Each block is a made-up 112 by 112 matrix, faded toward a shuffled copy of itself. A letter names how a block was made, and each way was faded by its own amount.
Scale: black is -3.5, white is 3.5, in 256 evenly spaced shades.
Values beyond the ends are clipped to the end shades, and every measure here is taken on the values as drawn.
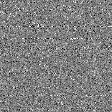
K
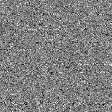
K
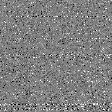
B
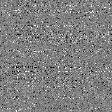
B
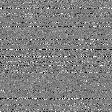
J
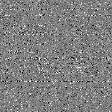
B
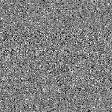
K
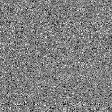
K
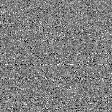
K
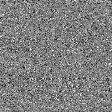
K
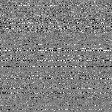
J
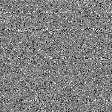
K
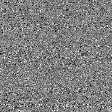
K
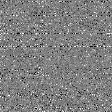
B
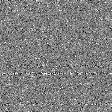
K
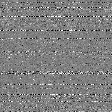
J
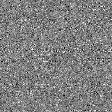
K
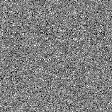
K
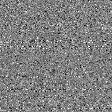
K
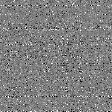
B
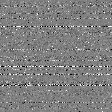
J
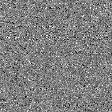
K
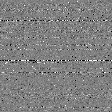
J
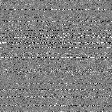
J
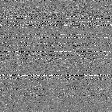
J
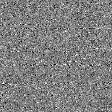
K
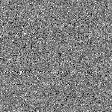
K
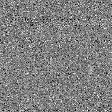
K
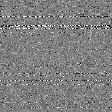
J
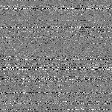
J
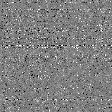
B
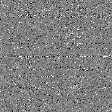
B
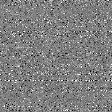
B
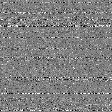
J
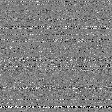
J
